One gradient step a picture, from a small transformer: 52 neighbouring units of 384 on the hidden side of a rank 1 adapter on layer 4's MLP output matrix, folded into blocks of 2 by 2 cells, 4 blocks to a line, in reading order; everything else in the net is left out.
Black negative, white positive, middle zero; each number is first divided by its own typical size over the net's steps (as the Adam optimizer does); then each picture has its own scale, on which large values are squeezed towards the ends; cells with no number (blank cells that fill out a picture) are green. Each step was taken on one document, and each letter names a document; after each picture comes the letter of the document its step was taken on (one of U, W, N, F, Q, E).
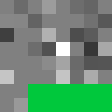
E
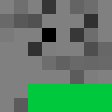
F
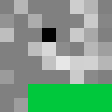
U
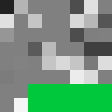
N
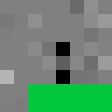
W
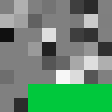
U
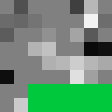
U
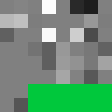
F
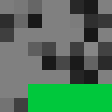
N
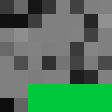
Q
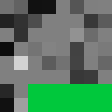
Q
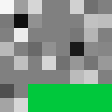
Q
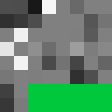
Q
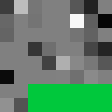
N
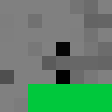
W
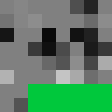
E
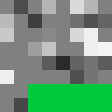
U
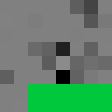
W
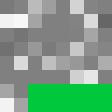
Q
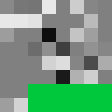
F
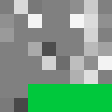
N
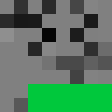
F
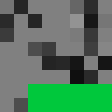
N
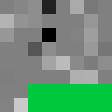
F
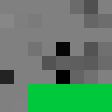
W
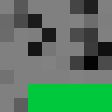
U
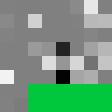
W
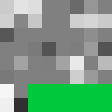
N
